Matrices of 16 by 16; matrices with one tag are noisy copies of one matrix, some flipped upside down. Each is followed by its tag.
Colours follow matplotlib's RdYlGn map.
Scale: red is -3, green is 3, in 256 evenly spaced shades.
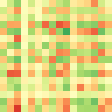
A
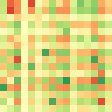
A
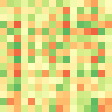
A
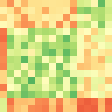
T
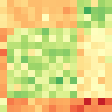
T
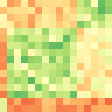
T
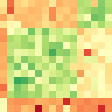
T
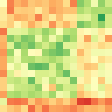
T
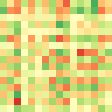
A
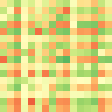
A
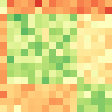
T
